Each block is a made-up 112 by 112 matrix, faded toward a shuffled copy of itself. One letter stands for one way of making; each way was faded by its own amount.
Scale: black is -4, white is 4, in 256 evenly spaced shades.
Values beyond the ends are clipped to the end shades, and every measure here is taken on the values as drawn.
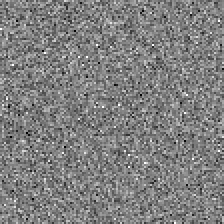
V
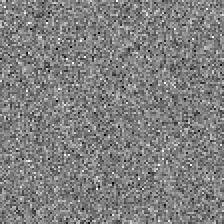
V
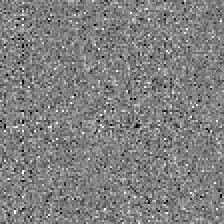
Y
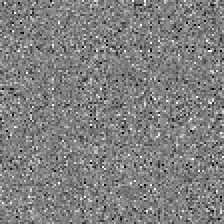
Y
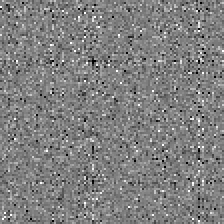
Y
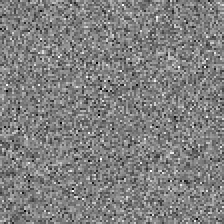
V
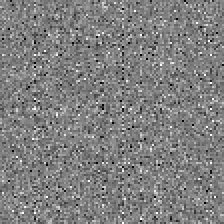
Y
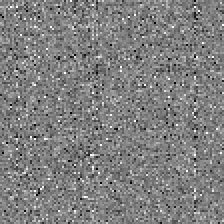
Y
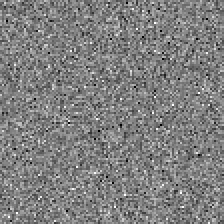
V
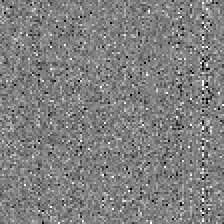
Y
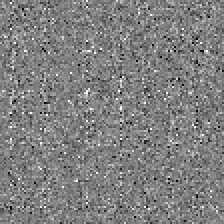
Y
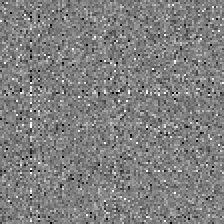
Y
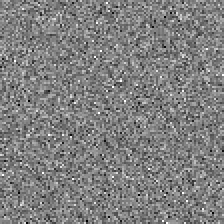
V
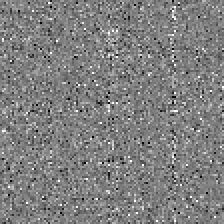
Y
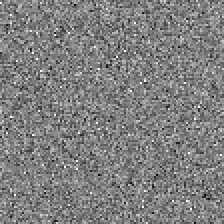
V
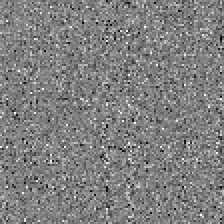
Y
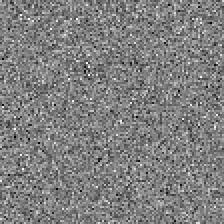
V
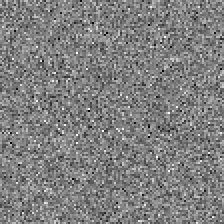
V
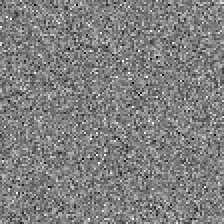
V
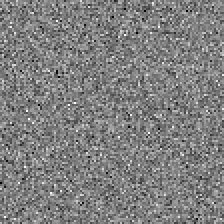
V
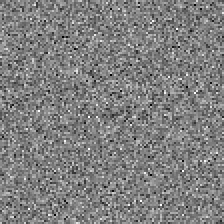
V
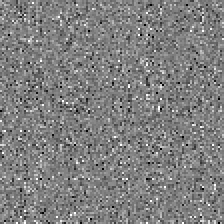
Y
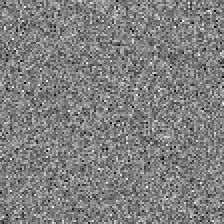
V
